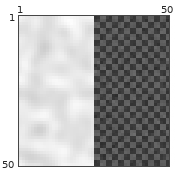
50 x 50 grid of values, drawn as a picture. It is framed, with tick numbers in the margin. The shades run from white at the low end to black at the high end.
It is made of 1 by 2 panels. Panel 1,1: very low, blotchy, faint in contrast. Panel 1,2: high, checkered.
